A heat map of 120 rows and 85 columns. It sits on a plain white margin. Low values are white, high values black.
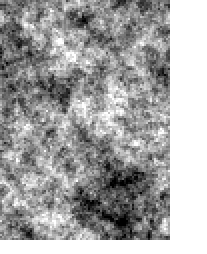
No row or column stands out. There are no regular stripes. Neither half mirrors the other. The ninth with the highest average is the bottom right. The field is mottled with small blotches. The histogram is bell-shaped.
